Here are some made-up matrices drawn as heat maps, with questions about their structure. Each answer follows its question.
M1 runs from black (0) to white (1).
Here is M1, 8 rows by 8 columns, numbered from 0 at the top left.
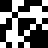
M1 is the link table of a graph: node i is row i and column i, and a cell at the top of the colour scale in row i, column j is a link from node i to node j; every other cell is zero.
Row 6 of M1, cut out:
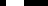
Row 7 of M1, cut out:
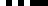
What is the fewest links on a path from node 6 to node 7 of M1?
2
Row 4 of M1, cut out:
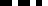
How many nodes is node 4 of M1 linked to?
3
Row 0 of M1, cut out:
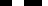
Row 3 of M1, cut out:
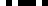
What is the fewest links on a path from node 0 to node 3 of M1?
1
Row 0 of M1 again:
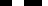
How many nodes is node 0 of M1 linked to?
3
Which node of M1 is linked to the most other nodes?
node 2
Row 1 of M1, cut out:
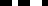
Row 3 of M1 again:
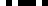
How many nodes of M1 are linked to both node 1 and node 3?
2
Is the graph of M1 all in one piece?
yes
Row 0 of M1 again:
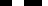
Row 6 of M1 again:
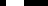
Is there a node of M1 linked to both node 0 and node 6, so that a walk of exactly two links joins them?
yes
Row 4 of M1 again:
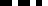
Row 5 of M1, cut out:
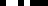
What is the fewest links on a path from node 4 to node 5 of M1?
1
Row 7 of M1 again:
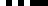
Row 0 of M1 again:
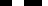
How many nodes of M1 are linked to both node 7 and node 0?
1
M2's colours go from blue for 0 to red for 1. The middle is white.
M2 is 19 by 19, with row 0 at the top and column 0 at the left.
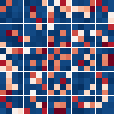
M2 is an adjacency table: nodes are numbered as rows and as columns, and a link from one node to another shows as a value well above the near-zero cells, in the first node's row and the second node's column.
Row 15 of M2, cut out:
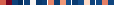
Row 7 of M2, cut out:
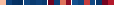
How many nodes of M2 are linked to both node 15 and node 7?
5
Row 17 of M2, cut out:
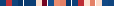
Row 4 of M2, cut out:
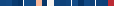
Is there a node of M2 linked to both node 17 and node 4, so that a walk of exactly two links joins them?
yes
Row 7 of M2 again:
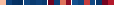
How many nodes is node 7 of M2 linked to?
7
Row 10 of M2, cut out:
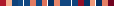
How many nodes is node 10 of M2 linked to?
9
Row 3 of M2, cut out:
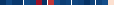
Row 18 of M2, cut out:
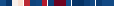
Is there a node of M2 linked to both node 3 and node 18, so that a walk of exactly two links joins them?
no
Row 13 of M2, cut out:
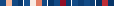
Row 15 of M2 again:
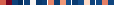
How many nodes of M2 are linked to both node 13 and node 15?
4
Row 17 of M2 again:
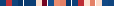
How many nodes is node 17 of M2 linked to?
9
